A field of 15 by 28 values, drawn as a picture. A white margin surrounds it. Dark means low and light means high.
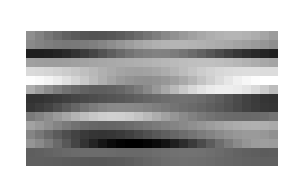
The grain runs across in streaks. The ninth with the lowest average is the bottom middle. The bottom right is the smoothest part.
